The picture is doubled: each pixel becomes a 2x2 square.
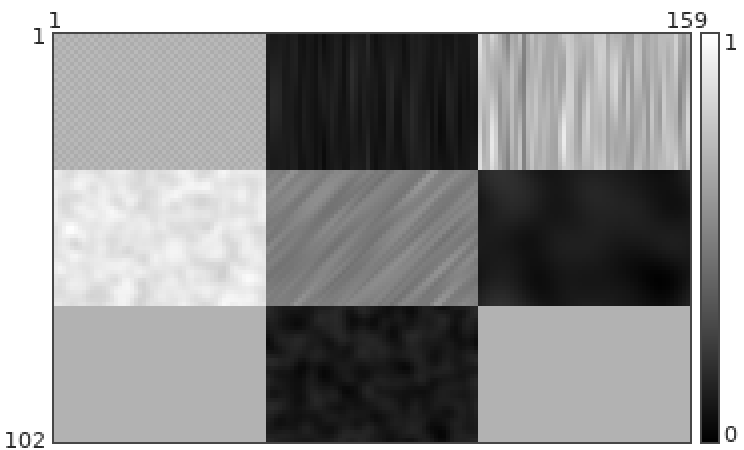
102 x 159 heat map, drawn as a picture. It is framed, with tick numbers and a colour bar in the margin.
The table splits into 3 rows of 3 panels. Panel 1,1: high, checkered, faint in contrast. Panel 1,2: very low, streaked downward, faint in contrast. Panel 1,3: high, streaked downward. Panel 2,1: very high, blotchy, faint in contrast. Panel 2,2: middling, slanting up to the right, faint in contrast. Panel 2,3: very low, smooth, faint in contrast. Panel 3,1: high, flat. Panel 3,2: very low, blotchy, faint in contrast. Panel 3,3: high, flat.
